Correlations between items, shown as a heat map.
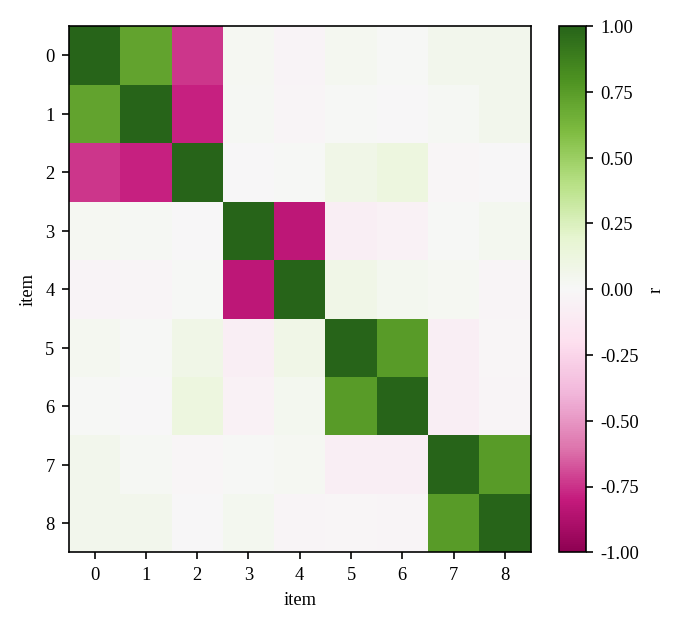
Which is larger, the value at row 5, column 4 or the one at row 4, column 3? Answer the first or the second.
the first
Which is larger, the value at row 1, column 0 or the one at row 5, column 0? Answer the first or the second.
the first
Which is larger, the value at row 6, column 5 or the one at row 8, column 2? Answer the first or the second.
the first
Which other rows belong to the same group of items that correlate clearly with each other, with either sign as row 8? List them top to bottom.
7
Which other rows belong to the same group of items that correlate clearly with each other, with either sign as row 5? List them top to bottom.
6
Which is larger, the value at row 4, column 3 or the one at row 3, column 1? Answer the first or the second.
the second
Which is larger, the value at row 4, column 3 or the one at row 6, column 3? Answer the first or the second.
the second
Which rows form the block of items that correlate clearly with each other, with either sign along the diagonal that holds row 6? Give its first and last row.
5 to 6
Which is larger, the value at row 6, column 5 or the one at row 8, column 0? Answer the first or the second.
the first
